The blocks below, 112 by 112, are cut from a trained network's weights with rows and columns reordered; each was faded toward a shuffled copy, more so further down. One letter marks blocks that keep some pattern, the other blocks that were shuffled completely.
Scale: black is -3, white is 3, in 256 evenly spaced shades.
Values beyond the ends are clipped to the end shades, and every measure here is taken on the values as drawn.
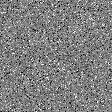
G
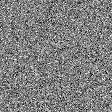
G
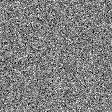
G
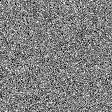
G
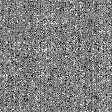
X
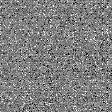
X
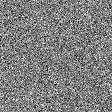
G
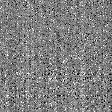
X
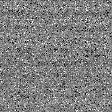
X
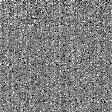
X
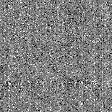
X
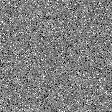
G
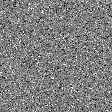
G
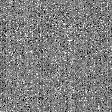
X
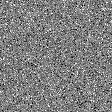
G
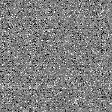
X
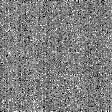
X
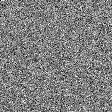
G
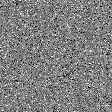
G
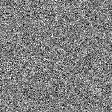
X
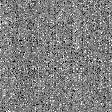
X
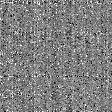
X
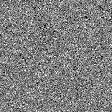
X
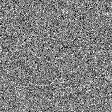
X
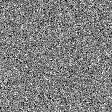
G
